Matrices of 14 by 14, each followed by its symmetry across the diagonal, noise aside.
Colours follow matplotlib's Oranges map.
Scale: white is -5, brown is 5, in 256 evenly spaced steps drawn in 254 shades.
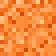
symmetric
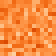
neither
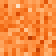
neither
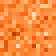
antisymmetric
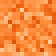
antisymmetric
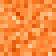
antisymmetric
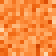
neither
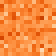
neither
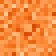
symmetric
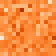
neither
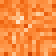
symmetric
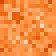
symmetric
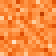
antisymmetric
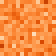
symmetric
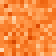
neither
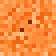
symmetric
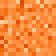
antisymmetric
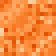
symmetric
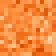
antisymmetric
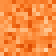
antisymmetric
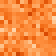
antisymmetric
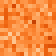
neither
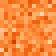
antisymmetric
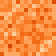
symmetric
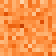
neither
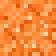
symmetric
